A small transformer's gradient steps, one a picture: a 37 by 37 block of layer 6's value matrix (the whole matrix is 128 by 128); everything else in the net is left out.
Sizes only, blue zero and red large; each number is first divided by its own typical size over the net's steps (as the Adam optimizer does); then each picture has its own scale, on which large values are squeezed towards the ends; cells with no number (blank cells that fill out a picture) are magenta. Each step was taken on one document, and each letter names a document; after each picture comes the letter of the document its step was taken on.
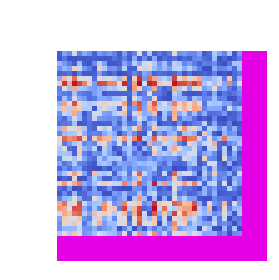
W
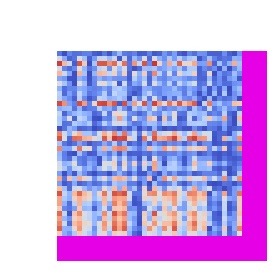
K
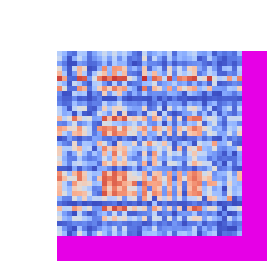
K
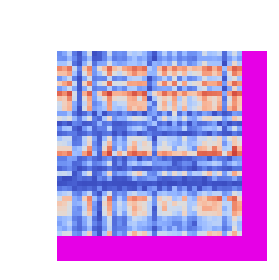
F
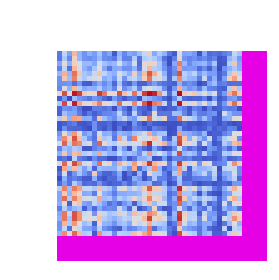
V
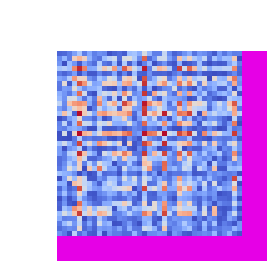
W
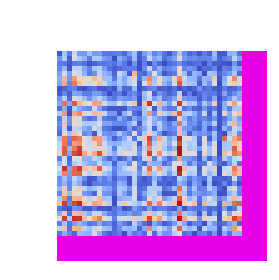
V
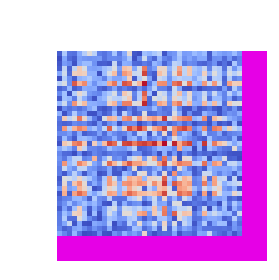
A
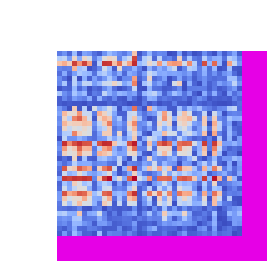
W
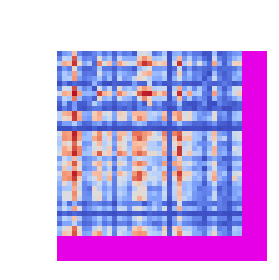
V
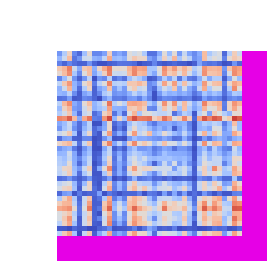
F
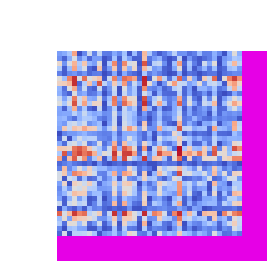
A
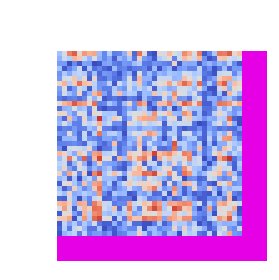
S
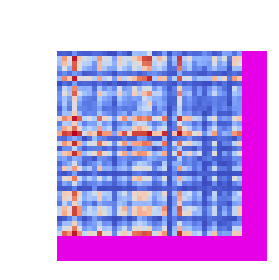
V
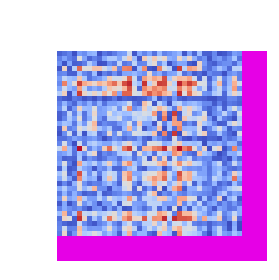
A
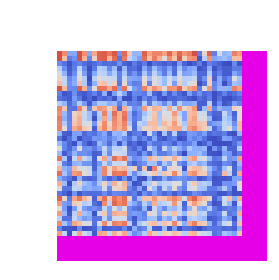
K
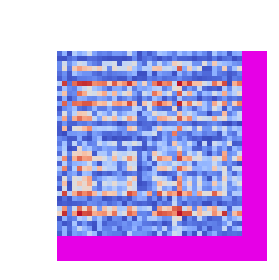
A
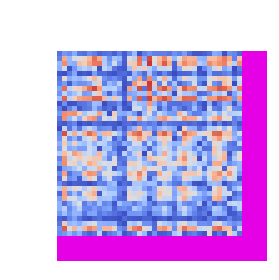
S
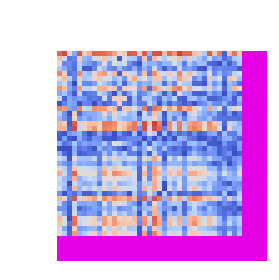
K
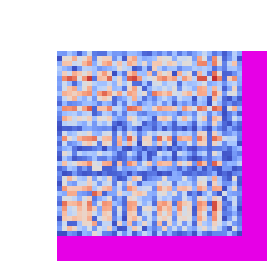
F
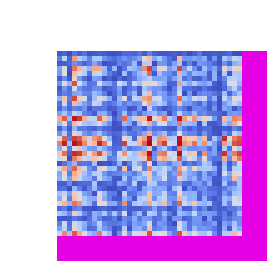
V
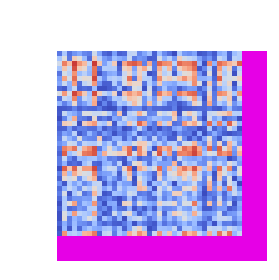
S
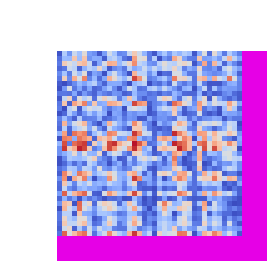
W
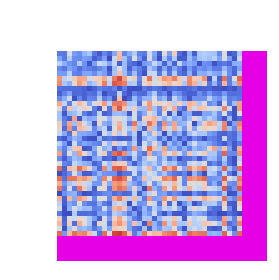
K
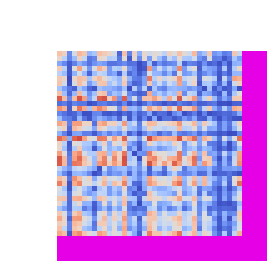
K
